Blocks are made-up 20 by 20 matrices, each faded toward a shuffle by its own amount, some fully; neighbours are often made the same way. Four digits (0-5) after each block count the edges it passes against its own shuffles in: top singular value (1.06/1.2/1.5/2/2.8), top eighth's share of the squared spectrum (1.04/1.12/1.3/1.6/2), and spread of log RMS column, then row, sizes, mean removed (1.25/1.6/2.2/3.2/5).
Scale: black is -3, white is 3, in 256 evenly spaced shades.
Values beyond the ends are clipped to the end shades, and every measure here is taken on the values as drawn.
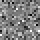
0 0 0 0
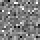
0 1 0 0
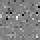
2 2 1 0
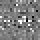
2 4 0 2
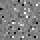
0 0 0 0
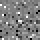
1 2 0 1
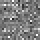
2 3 1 1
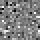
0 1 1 0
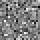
0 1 0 0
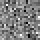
0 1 0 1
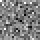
0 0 0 0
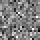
0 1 0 1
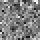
0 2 0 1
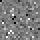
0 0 0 0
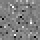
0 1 0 0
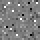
0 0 0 0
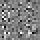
2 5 3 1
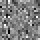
2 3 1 0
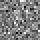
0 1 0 0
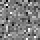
2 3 1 0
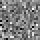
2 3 1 0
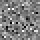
1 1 0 0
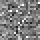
1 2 0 0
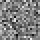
1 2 0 0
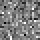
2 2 1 0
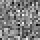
2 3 1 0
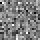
0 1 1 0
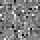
1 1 0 0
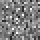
1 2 2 0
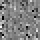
1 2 2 0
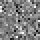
1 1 0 0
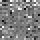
3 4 1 2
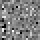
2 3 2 0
